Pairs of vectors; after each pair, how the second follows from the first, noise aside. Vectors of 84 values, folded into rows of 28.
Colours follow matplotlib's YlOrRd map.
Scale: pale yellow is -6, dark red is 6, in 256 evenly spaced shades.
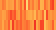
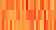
negated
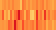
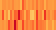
copied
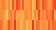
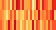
scaled up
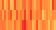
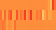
partly zeroed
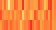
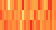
copied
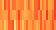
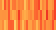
copied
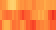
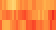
copied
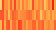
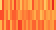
copied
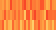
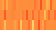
partly zeroed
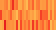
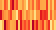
scaled up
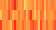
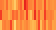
negated
